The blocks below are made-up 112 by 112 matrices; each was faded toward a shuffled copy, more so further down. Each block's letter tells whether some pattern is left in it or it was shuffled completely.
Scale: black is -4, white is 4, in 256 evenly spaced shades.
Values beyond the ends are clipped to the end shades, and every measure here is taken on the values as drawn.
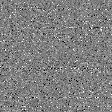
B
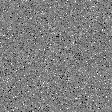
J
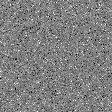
J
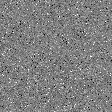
J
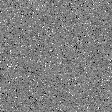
J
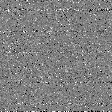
B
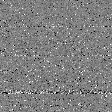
B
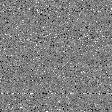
B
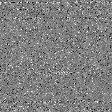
B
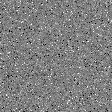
J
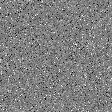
J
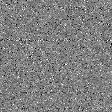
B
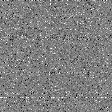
B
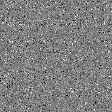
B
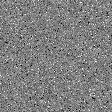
J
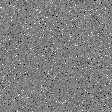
J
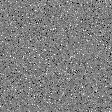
J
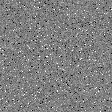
J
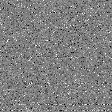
B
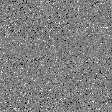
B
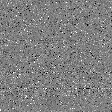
B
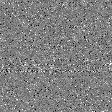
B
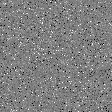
J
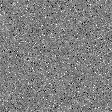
J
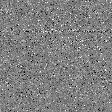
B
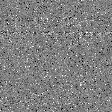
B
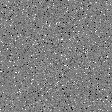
J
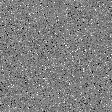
J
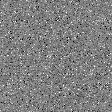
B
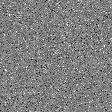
J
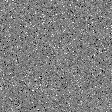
J
